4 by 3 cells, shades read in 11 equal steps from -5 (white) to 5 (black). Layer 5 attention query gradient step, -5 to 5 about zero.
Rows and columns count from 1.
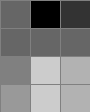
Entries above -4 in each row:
3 3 3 3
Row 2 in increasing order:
1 1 1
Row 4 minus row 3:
-1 0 0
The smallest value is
-3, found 2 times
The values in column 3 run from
-2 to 3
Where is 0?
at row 3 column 1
